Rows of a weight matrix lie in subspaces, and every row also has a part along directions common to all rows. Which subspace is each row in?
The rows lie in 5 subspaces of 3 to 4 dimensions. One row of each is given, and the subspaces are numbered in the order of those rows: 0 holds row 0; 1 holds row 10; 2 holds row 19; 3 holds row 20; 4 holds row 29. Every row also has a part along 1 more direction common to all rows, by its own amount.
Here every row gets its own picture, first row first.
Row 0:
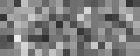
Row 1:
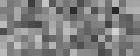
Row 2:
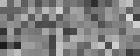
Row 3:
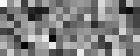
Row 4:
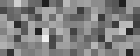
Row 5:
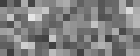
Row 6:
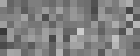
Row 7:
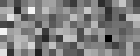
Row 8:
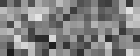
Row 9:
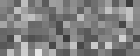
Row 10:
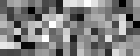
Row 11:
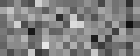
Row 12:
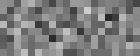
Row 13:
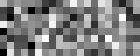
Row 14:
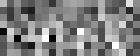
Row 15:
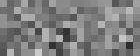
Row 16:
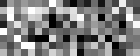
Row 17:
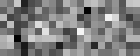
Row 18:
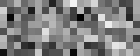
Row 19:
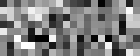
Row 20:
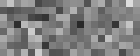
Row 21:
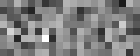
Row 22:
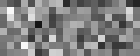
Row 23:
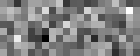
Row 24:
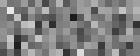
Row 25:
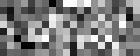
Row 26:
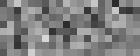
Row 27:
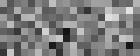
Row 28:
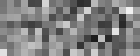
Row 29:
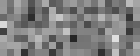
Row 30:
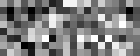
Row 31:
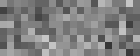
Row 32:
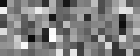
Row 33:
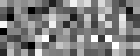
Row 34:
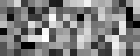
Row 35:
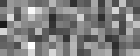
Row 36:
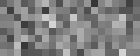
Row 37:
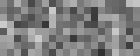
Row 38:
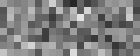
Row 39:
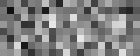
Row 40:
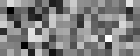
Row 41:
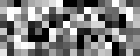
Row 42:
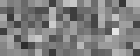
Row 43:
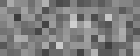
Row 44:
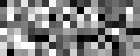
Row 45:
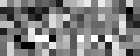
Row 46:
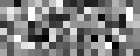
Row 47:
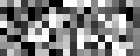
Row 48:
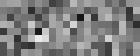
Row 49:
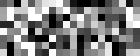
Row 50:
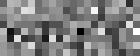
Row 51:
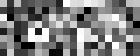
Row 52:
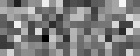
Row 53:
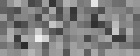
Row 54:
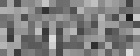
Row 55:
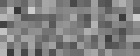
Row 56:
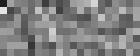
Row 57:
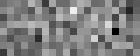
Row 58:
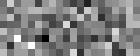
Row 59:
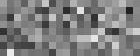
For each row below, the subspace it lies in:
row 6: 1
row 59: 1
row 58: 3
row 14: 1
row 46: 4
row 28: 4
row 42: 4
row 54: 1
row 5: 2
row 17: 0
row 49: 2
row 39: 3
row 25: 2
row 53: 4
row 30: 3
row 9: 0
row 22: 3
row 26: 4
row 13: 0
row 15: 0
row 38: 2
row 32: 2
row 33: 0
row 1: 4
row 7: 0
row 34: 3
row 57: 4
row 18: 2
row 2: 1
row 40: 3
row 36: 3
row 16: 4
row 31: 2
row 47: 3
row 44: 1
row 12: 0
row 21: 1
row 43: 3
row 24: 3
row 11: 3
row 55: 0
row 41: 4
